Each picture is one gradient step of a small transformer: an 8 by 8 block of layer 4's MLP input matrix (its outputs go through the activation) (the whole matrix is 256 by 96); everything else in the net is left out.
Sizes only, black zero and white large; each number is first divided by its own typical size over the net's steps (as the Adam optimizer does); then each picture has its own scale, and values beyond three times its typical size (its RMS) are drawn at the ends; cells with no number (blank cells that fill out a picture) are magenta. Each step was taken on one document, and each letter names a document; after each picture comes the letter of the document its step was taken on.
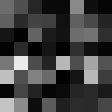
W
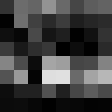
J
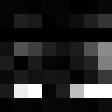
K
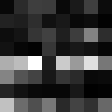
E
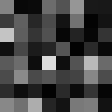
W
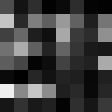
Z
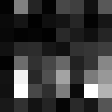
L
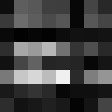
J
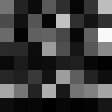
J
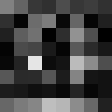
W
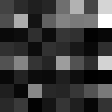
Z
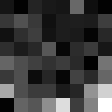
L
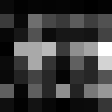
K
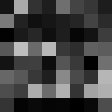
J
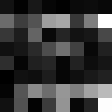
Z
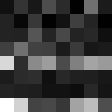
E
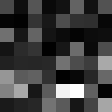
L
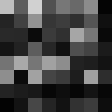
W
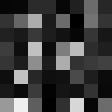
E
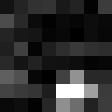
L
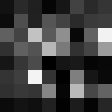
J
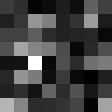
E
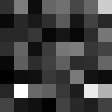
L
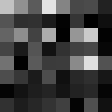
W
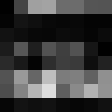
J
